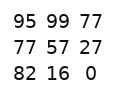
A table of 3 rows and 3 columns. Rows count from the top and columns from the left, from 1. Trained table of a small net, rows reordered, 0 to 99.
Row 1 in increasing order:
77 95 99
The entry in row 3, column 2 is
16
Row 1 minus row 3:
13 83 77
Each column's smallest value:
77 16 0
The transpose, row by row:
95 77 82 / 99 57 16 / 77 27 0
